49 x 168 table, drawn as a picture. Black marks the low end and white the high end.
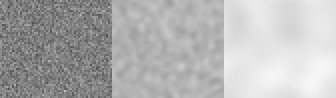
It is made of 1 by 3 panels. Panel 1,1: middling, fine-grained. Panel 1,2: high, blotchy, faint in contrast. Panel 1,3: very high, smooth, faint in contrast.
